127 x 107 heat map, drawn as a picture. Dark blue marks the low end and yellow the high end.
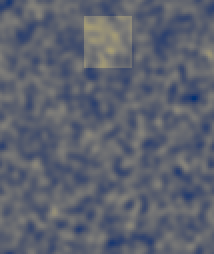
The texture is blotchy. The ninth with the highest average is the top middle. No overall slope runs across the table. An odd patch, higher than its surroundings, sits in the top middle.
